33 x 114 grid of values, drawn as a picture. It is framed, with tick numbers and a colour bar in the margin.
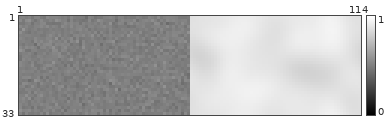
The table splits into one row of 2 panels. Panel 1,1: middling, fine-grained, faint in contrast. Panel 1,2: very high, smooth, faint in contrast.
